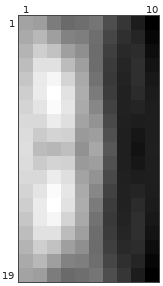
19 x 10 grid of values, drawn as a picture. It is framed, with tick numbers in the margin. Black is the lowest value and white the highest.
The top and bottom halves mirror each other. The grain runs up and down. The field climbs toward the left. The middle right is the calmest part.
